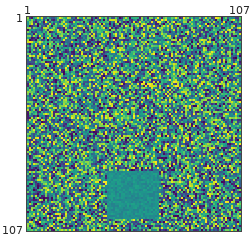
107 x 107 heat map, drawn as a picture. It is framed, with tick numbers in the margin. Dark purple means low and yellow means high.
No overall slope runs across the table. Neither half mirrors the other. In the bottom middle lies a patch that is calmer than the rest. There are no regular stripes. The histogram is flat. The bottom middle is the smoothest part.
